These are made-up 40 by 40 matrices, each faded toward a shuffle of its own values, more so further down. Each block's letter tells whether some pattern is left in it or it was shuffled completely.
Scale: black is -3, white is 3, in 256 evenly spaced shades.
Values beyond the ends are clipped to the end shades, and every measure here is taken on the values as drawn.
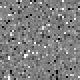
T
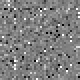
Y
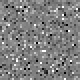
T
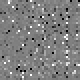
Y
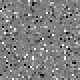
T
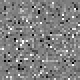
Y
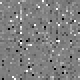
Y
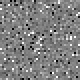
T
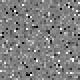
T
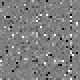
Y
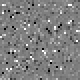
T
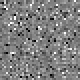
Y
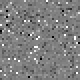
T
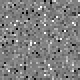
T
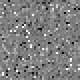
T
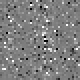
Y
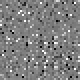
Y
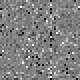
Y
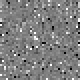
Y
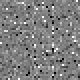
Y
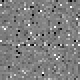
Y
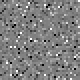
T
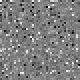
Y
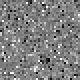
T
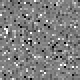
T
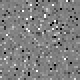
T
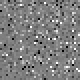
Y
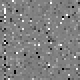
Y
